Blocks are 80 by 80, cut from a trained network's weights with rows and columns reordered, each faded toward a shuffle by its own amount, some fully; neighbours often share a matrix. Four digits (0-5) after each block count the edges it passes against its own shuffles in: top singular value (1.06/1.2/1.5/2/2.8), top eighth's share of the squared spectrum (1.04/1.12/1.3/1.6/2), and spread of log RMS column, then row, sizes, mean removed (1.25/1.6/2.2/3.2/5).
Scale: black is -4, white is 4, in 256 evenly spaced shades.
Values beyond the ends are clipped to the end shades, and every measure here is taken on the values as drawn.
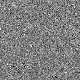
1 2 0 2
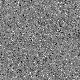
0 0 0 0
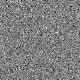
2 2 0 2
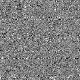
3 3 0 3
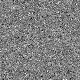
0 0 0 0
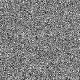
2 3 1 1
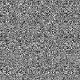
4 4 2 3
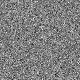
0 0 0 0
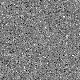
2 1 1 0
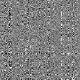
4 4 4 2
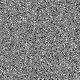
0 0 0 0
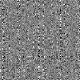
3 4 3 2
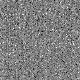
1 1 0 1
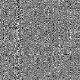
3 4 3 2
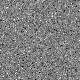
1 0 0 0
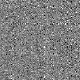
3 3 3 1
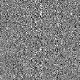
3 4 3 1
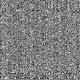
3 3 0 3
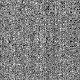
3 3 0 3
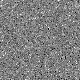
0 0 0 0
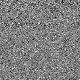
2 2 0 2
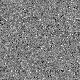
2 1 0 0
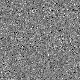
1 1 0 1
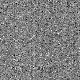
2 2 0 1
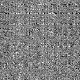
3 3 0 3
